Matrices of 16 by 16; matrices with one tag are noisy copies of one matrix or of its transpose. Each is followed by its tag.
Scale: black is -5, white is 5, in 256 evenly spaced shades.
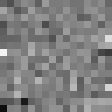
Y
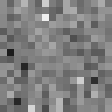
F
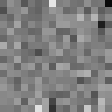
Y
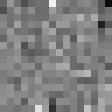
Y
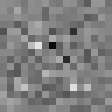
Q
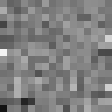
Y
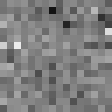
F
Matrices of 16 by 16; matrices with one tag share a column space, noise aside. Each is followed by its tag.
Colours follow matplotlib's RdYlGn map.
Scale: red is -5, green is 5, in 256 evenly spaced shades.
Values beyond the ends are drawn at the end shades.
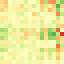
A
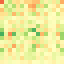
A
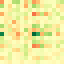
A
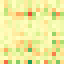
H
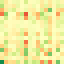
H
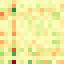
H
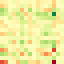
H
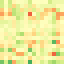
H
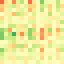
A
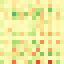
H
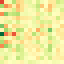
A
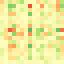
A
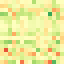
H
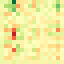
A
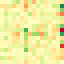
A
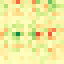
A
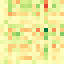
A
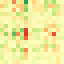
A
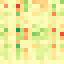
A
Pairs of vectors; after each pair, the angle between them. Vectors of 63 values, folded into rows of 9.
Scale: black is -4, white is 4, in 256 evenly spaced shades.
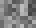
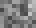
nearly opposite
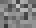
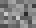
partly aligned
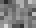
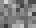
nearly opposite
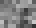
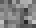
nearly parallel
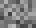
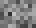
nearly parallel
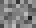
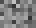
partly aligned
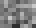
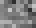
orthogonal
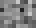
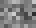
partly aligned
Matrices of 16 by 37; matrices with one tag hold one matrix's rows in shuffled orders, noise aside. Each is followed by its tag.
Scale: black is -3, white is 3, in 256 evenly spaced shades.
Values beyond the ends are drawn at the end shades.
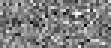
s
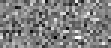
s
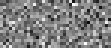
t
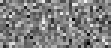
t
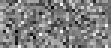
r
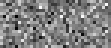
r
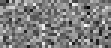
t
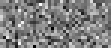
r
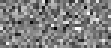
s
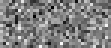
r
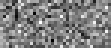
r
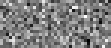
t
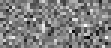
t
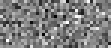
s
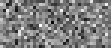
r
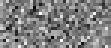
r
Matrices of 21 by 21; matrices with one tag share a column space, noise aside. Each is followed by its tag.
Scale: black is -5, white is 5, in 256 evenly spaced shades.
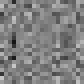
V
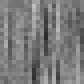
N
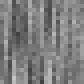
N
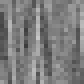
N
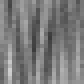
N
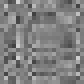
V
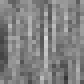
N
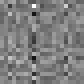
V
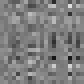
V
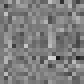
V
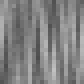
N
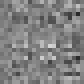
V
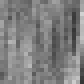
N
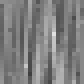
N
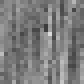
N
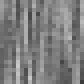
N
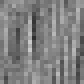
N
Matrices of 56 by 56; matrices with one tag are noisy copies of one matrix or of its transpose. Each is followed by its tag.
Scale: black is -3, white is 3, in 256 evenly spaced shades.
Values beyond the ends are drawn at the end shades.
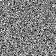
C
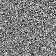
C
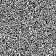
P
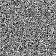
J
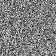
C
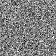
J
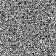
J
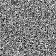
J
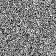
P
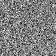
C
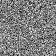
P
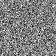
C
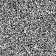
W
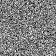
P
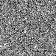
W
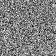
C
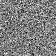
C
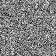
W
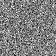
C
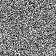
P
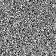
C
